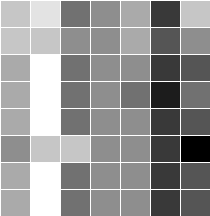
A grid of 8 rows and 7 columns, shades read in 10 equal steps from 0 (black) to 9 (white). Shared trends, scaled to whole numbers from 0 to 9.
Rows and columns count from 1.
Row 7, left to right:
6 9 4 5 5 2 3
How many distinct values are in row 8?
6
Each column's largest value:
7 9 7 5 6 3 7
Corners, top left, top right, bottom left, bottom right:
7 7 6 3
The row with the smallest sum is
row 6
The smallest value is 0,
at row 6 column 7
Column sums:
49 67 36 40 41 16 28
